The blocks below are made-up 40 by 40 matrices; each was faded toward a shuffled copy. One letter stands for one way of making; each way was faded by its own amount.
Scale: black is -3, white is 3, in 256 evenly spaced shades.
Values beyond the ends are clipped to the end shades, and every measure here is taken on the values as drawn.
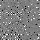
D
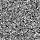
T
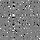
D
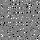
D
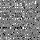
D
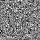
T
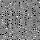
D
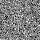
T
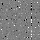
D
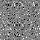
D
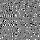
D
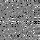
D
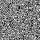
T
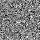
T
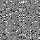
D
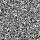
T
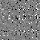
D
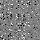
D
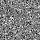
T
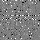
D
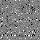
D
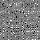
D
